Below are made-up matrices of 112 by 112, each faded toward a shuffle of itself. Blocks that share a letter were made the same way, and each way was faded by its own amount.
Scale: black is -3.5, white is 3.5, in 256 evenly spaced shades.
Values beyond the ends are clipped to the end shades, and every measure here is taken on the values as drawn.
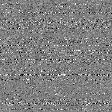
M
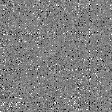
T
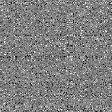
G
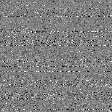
M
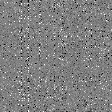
T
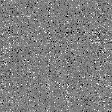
T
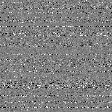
M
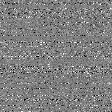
M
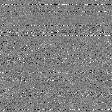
M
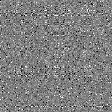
G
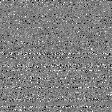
M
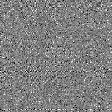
G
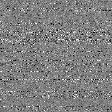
M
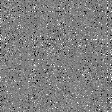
T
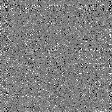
T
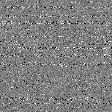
M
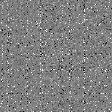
T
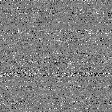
M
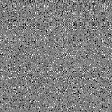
G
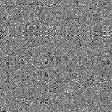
G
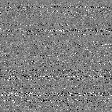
M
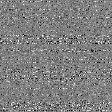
M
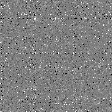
T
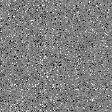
T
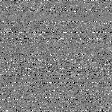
M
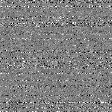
M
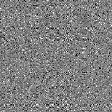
G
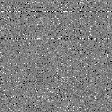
G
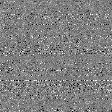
M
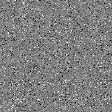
T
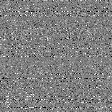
M
